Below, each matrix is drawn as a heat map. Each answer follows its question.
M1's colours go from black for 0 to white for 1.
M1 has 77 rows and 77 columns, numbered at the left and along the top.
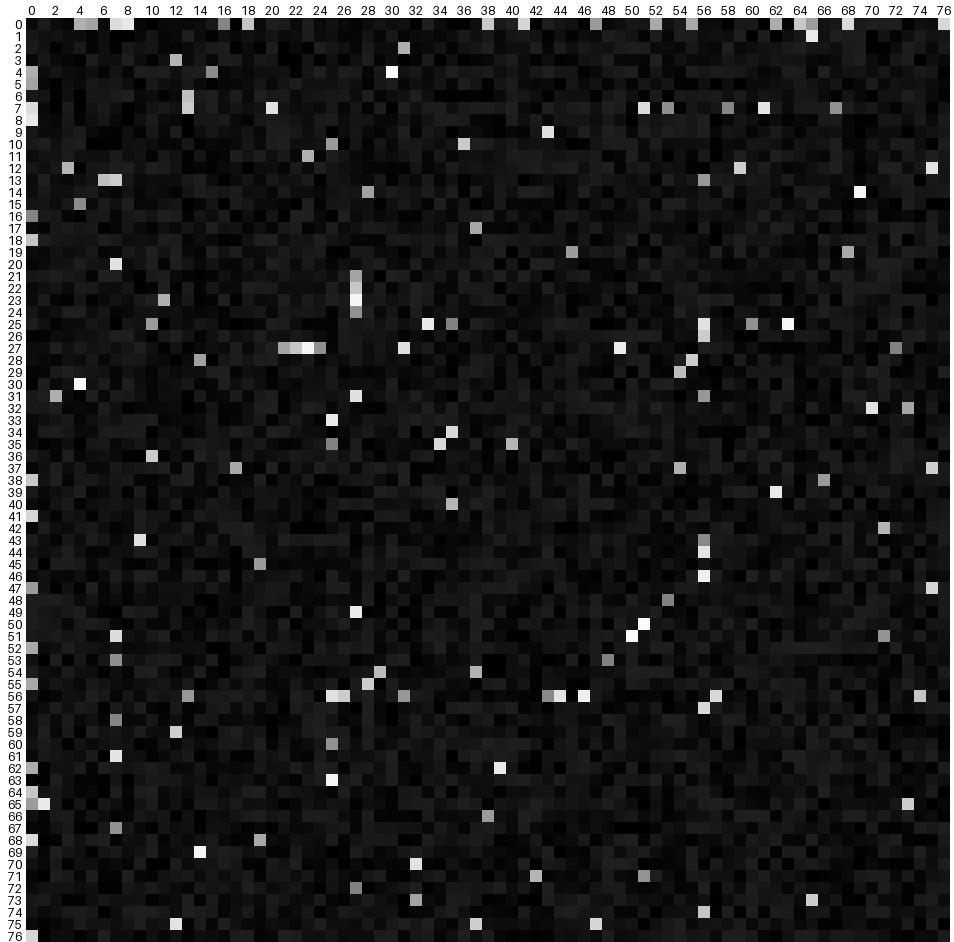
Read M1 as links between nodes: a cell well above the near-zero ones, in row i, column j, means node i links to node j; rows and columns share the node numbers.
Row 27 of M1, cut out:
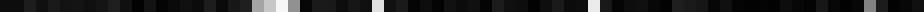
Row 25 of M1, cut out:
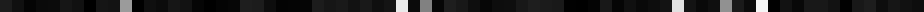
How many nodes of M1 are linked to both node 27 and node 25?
0
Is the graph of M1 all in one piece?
yes
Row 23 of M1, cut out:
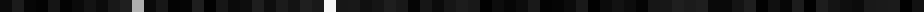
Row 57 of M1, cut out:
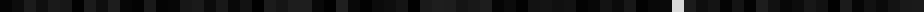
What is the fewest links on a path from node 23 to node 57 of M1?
4
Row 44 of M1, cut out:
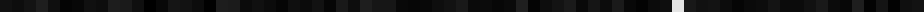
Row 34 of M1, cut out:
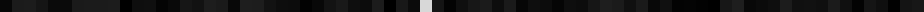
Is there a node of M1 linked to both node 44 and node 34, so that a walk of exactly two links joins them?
no
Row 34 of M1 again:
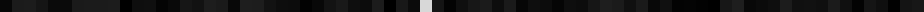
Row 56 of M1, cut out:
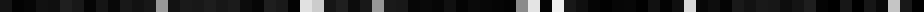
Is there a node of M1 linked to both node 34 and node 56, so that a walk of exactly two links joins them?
no
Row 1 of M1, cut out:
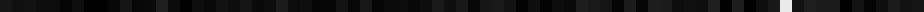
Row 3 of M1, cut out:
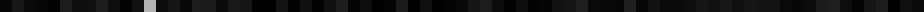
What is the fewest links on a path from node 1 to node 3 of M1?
6
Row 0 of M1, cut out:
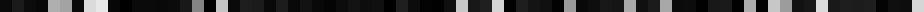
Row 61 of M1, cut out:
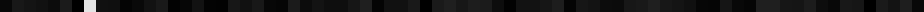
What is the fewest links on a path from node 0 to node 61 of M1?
2
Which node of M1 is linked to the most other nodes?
node 0
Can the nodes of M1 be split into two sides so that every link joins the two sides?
yes
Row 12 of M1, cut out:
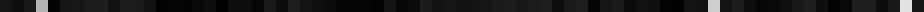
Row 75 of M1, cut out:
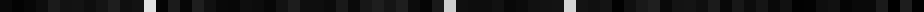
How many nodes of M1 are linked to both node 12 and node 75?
0
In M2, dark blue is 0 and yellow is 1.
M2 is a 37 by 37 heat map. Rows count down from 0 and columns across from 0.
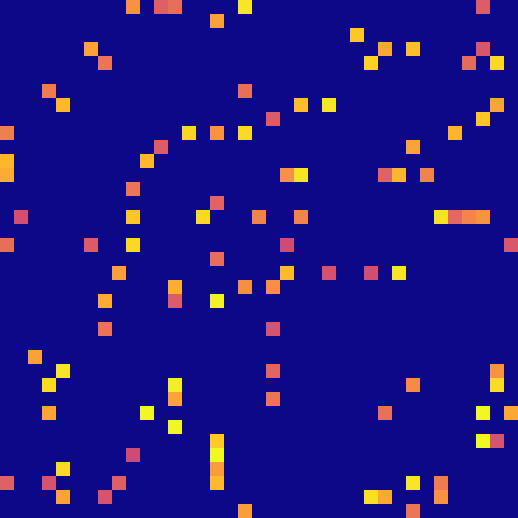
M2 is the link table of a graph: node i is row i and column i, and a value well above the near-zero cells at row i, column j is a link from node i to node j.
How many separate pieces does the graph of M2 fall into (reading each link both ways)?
6
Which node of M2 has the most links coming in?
node 15
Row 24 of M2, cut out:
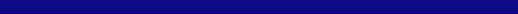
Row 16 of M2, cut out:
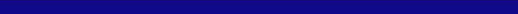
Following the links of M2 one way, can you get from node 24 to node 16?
no
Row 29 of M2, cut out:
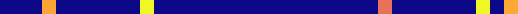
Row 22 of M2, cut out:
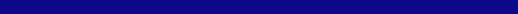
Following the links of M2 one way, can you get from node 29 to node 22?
no
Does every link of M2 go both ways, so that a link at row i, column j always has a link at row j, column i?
yes
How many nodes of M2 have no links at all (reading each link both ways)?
4
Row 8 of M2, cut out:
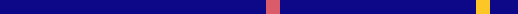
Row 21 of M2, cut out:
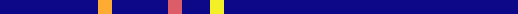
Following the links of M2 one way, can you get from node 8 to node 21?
yes
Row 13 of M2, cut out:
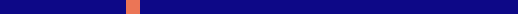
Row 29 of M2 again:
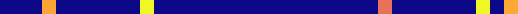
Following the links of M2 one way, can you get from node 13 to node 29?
yes
